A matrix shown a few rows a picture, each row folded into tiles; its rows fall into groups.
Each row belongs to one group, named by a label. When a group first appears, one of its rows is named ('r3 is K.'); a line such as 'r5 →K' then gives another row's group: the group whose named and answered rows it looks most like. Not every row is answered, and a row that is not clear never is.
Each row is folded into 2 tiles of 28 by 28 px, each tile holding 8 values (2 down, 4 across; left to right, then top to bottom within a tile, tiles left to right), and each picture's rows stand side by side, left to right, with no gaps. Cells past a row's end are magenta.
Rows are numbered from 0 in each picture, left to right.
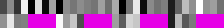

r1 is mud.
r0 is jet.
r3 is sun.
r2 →jet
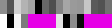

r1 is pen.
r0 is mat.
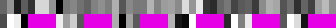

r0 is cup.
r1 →mud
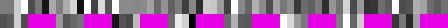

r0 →jet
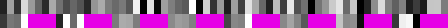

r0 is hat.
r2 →jet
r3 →jet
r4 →hat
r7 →cup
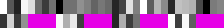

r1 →mud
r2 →sun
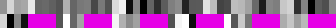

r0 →pen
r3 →cup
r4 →mat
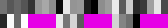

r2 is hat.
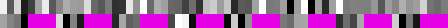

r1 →pen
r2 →sun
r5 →jet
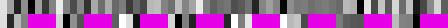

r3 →pen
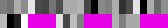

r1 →mat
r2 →jet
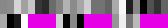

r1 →pen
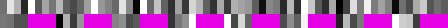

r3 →hat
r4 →mat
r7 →mud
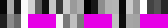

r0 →hat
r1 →mat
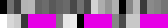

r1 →cup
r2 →jet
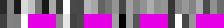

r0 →hat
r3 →sun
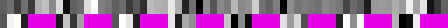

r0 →cup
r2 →cup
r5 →mud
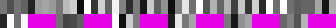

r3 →sun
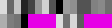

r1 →mud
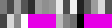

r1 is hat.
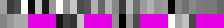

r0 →jet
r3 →mud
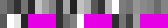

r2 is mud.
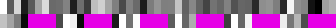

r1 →cup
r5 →mat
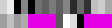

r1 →cup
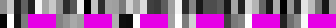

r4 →hat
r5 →hat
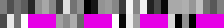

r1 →mat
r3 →pen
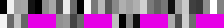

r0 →mat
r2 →pen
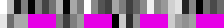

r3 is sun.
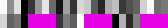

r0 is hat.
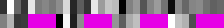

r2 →jet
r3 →mud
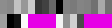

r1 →mud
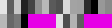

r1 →mat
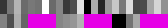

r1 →jet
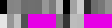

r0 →mud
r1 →jet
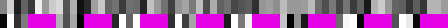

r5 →pen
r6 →cup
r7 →cup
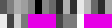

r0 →mat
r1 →hat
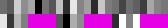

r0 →mat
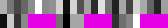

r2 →hat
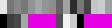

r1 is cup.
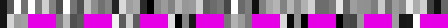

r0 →sun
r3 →pen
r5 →pen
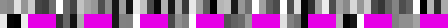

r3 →hat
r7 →jet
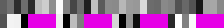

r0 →cup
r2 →pen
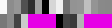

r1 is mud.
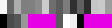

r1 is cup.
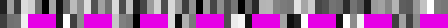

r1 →sun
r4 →cup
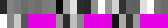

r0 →mud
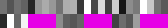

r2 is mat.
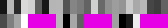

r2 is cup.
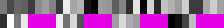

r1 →mat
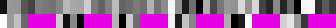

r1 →pen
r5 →mud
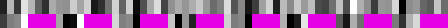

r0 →hat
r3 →pen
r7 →jet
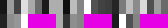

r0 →hat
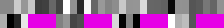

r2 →pen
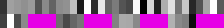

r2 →jet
